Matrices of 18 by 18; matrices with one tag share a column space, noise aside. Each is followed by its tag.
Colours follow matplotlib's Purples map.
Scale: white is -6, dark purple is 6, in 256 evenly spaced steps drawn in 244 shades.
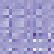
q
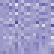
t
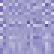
t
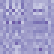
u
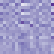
t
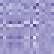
t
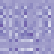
q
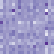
u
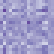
u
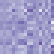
u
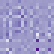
q
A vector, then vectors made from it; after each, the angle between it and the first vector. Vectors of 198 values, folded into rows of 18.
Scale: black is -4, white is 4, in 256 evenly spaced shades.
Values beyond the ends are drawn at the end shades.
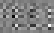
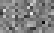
partly opposed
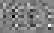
nearly parallel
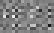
nearly opposite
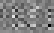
nearly opposite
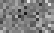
partly aligned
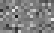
partly opposed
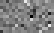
partly aligned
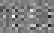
nearly opposite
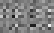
nearly parallel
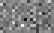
partly opposed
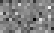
orthogonal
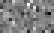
orthogonal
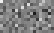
partly aligned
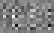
nearly opposite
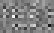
nearly opposite
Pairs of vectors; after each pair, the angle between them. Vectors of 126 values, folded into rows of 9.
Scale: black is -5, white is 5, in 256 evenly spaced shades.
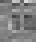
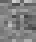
nearly parallel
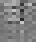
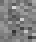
partly opposed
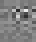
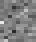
orthogonal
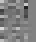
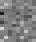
partly aligned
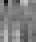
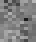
partly aligned
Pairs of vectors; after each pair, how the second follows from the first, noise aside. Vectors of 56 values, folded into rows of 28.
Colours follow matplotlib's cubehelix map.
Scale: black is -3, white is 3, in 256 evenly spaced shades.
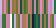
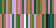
wrapped around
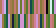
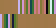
partly zeroed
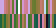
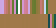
partly zeroed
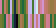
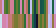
wrapped around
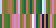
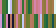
wrapped around
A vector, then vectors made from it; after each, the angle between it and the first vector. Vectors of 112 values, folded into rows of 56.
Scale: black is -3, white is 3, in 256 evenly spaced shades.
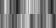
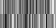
partly opposed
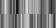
nearly parallel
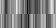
nearly opposite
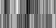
nearly opposite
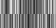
partly opposed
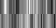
nearly parallel
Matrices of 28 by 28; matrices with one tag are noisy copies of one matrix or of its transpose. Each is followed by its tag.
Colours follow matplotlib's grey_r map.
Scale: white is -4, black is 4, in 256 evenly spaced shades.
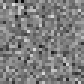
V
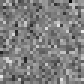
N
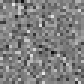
V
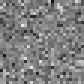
N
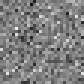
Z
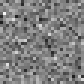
V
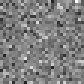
N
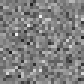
Z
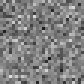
Z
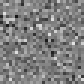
V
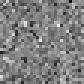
N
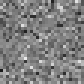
N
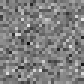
Z
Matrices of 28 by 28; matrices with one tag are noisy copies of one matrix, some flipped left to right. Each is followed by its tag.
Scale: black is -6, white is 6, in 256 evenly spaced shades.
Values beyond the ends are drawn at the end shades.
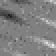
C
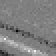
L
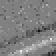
L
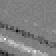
L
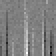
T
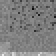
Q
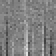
T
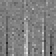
T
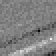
L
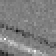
L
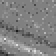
L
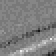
L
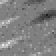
C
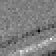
L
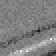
L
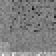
Q
